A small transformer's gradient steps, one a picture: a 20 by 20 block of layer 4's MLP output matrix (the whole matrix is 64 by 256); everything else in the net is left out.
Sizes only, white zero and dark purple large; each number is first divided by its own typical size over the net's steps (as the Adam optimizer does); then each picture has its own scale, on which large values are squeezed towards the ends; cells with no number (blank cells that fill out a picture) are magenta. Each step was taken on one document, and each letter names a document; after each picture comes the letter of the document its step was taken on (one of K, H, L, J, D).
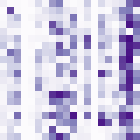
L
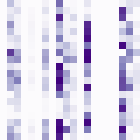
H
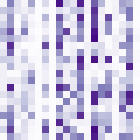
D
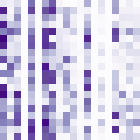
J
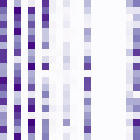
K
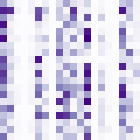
H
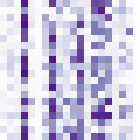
D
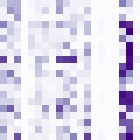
L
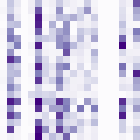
L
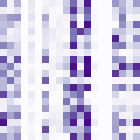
J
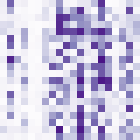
D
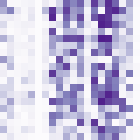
D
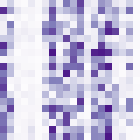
D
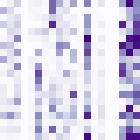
L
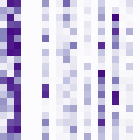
J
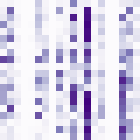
H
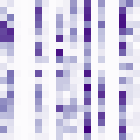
H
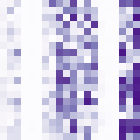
L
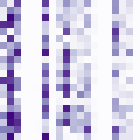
J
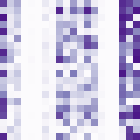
L
